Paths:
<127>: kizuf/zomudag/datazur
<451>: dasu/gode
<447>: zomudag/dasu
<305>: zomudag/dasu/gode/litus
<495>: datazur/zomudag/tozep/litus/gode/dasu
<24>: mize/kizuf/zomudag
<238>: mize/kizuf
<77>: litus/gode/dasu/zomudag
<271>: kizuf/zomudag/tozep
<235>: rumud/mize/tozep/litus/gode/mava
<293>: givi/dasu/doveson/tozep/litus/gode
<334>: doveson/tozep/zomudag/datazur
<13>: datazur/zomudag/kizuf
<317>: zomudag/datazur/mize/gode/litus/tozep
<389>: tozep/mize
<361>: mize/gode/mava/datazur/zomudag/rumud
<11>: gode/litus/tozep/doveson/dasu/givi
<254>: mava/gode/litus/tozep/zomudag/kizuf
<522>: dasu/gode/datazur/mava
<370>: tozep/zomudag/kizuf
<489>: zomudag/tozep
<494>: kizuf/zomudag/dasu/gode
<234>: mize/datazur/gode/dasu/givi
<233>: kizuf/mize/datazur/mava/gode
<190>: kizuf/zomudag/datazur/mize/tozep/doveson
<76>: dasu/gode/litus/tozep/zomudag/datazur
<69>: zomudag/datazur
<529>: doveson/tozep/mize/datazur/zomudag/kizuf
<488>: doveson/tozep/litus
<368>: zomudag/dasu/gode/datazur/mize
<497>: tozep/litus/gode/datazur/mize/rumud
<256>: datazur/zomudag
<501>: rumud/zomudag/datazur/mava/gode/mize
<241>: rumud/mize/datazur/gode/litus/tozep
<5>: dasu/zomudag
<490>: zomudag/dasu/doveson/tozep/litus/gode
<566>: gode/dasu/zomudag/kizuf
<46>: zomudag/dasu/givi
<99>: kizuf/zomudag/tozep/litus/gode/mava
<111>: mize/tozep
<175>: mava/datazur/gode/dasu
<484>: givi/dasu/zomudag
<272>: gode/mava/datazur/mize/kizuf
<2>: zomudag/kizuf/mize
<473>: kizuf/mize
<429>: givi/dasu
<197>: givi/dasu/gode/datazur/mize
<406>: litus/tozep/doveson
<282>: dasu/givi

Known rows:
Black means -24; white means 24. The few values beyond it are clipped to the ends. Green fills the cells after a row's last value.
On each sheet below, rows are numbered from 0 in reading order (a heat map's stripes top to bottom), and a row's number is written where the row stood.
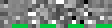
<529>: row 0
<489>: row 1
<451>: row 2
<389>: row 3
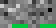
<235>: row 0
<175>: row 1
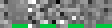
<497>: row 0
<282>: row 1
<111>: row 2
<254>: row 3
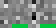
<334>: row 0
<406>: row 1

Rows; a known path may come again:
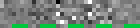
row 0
<495>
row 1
<272>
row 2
<389>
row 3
<447>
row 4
<490>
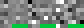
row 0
<529>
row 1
<111>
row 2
<282>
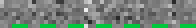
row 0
<76>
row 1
<11>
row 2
<361>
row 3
<484>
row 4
<77>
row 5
<317>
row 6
<497>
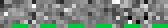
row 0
<2>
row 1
<488>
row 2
<235>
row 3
<254>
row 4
<451>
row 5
<406>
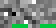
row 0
<69>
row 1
<46>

